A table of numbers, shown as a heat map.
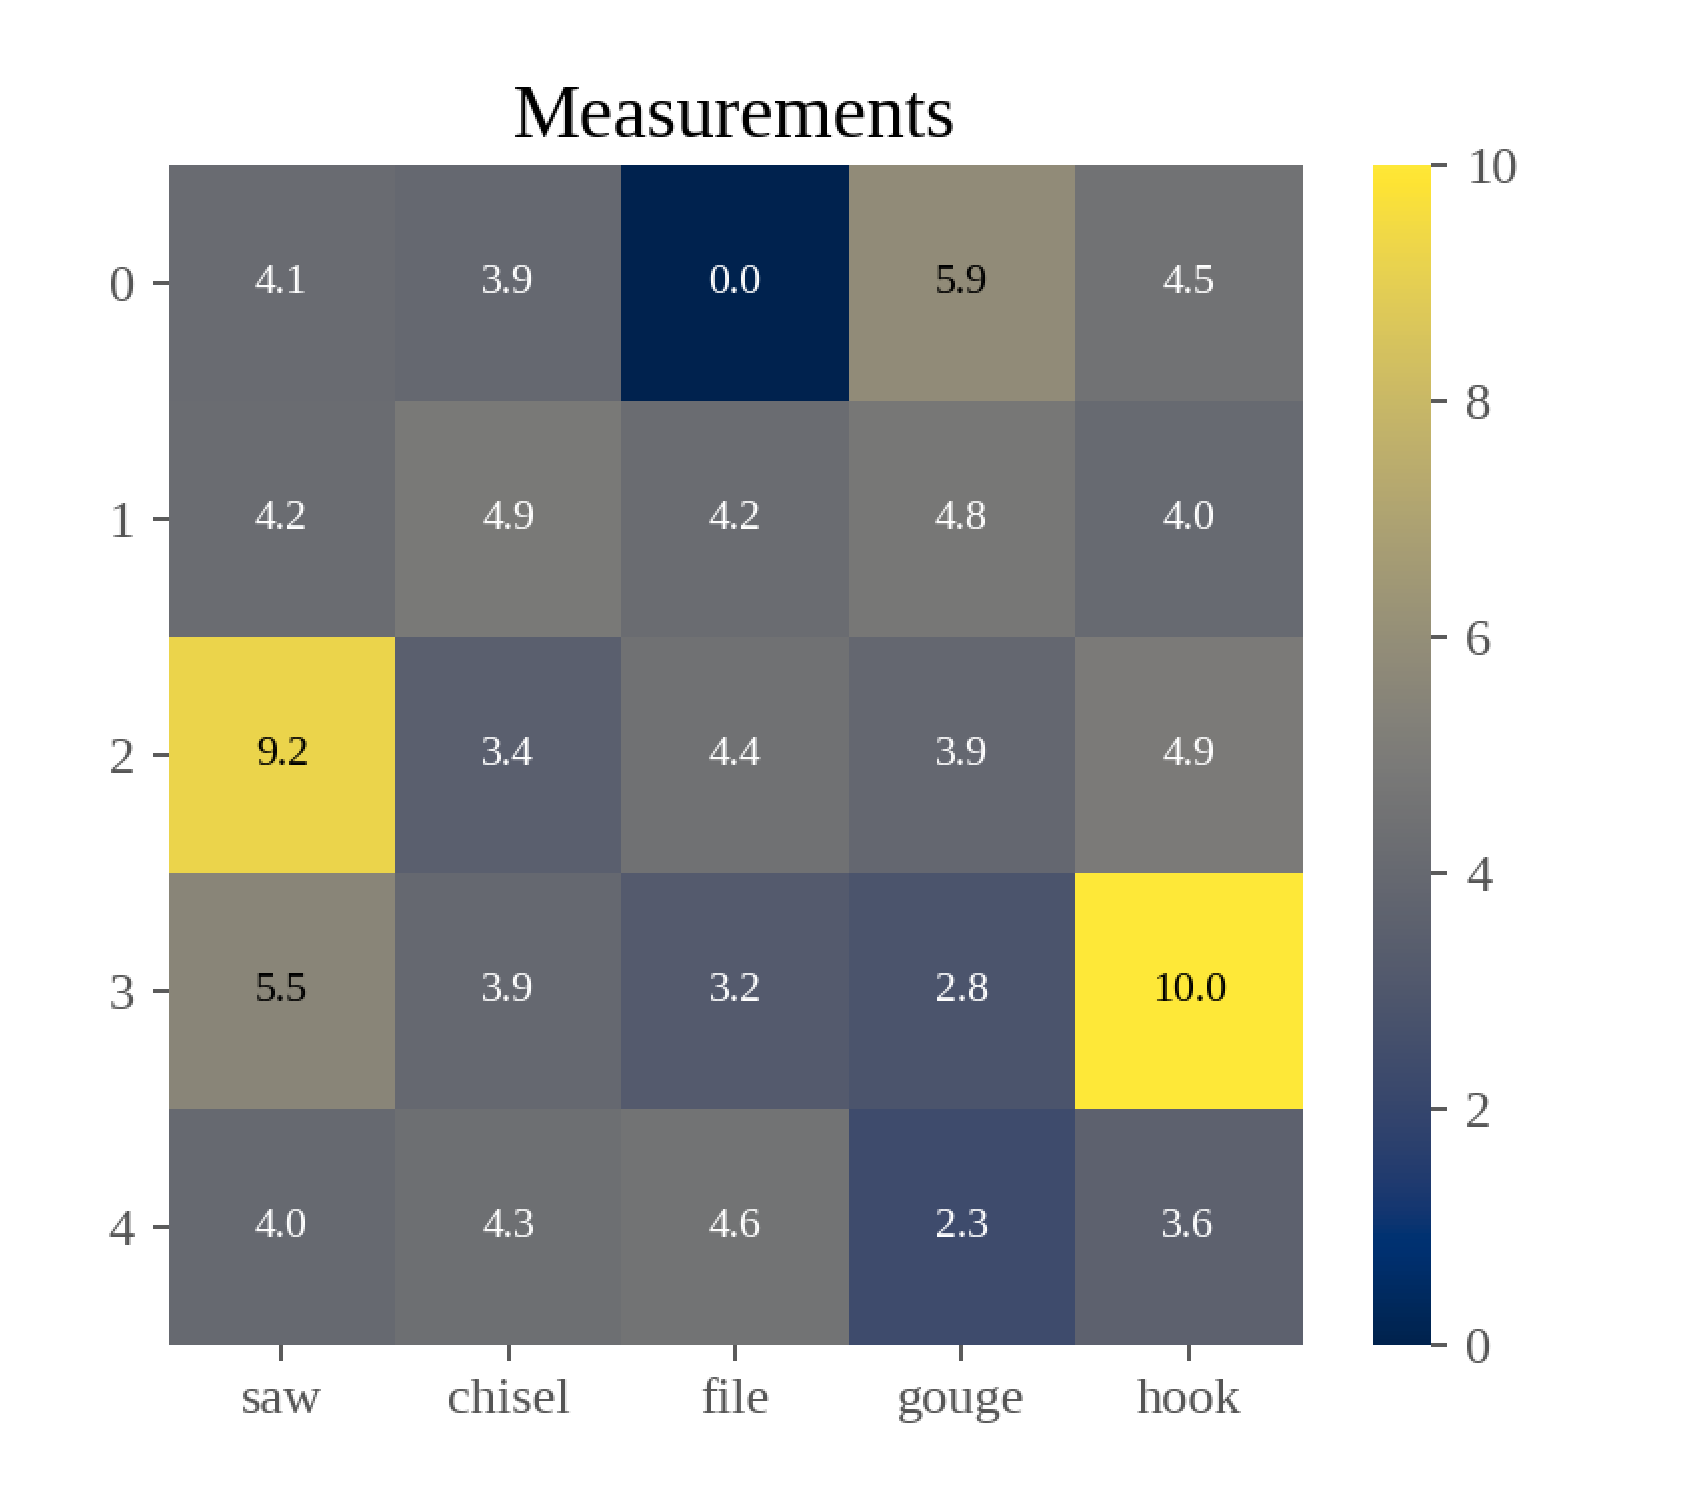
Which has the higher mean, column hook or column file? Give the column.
hook
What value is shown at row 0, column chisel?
3.9
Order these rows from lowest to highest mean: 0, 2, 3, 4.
0, 4, 3, 2
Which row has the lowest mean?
0
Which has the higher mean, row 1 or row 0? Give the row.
1
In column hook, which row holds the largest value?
3
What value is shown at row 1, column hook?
4.0
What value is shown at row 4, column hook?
3.6
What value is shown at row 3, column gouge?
2.8
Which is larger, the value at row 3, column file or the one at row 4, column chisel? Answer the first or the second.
the second
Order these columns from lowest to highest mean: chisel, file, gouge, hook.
file, gouge, chisel, hook
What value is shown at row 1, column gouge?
4.8
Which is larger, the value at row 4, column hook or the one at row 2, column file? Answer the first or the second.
the second
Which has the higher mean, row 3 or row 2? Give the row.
2
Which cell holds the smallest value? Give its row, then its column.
0, file
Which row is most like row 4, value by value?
1
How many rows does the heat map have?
5
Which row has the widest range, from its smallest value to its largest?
3
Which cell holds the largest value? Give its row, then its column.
3, hook
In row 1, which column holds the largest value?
chisel
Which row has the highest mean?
2
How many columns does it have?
5
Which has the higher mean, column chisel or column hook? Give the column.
hook
